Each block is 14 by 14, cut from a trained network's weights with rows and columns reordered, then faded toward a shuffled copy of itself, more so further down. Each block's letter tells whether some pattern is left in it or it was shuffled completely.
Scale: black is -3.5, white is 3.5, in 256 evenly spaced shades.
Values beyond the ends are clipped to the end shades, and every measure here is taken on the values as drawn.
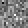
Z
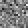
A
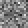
Z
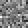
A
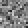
Z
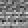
A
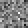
Z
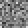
Z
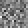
Z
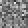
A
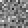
Z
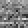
A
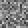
Z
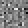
A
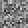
Z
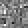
A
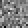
Z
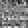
A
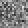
Z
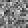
A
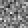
Z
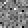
Z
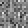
Z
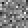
Z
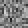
A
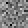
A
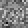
Z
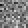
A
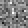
Z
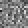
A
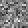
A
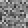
Z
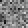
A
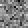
Z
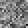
Z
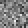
Z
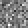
Z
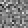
Z
